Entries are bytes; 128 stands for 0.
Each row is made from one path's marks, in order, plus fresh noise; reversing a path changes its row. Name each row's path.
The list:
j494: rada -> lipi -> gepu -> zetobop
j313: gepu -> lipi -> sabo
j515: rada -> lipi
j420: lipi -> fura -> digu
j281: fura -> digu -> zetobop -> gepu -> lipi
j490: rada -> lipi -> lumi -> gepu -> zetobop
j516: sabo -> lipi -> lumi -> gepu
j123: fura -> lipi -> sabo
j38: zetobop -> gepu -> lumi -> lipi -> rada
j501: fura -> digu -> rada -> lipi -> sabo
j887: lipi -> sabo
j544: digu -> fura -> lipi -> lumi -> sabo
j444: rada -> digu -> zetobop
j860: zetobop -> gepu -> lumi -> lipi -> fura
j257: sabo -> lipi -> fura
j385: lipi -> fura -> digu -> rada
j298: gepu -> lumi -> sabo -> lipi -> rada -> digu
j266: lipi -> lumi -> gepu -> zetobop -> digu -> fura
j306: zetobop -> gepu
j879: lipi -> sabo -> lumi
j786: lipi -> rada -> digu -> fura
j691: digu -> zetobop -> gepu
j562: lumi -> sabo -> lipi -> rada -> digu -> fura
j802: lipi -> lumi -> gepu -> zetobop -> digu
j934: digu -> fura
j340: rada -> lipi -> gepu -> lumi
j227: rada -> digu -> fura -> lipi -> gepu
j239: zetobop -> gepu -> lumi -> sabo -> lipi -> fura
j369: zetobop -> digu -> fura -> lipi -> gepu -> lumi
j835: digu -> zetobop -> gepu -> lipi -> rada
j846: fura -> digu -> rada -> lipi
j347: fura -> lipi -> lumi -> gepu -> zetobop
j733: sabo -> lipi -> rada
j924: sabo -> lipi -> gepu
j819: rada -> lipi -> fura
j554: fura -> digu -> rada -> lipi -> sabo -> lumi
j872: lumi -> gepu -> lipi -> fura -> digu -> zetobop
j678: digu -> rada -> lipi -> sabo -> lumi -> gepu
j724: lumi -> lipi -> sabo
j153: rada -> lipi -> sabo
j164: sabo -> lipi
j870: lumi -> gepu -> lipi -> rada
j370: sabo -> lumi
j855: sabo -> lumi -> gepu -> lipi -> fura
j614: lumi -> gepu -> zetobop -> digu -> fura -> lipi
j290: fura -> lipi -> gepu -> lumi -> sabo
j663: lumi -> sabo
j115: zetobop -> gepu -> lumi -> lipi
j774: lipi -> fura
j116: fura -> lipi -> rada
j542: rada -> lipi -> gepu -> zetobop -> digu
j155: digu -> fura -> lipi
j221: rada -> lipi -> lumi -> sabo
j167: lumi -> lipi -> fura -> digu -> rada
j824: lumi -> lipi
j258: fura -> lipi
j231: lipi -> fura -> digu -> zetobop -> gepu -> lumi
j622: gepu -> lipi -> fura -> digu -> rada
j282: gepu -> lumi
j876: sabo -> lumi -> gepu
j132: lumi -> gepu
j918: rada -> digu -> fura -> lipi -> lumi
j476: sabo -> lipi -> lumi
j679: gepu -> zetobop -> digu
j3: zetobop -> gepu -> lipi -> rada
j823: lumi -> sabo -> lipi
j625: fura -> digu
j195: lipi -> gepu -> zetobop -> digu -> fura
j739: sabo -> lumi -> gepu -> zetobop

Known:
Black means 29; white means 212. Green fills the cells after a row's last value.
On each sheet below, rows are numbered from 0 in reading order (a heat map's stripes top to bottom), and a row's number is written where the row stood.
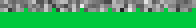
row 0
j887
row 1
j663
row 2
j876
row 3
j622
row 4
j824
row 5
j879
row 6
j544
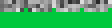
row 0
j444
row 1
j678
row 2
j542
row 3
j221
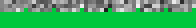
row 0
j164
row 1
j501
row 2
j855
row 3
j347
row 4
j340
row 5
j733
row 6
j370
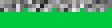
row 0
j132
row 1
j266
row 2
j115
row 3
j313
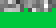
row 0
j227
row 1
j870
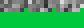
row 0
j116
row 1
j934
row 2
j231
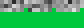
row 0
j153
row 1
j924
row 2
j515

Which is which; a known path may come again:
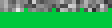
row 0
j823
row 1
j123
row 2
j733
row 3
j167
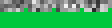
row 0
j257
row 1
j879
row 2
j369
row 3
j802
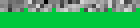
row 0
j544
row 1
j195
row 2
j542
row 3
j678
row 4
j918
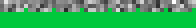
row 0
j231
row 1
j774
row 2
j385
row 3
j924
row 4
j724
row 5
j934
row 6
j554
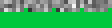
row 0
j516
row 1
j306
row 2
j38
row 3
j290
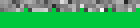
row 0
j846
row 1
j562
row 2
j370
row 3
j739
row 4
j282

